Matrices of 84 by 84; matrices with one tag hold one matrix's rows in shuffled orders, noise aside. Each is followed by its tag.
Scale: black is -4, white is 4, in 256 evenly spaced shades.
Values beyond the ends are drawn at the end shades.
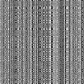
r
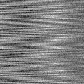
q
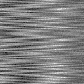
q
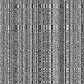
r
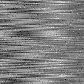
q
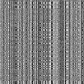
r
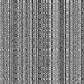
r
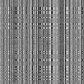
r
